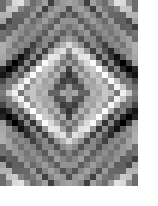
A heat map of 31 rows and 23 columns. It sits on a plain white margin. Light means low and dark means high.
The values follow a bell shape. No overall slope runs across the table. Its left and right halves mirror each other, and so do its top and bottom. There is no seam.
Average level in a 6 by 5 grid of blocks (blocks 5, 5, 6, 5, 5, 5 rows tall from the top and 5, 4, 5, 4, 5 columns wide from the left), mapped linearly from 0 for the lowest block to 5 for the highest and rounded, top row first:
3 4 3 4 3
4 4 2 4 4
4 0 4 0 4
5 0 4 0 5
4 4 2 4 4
3 4 3 4 3
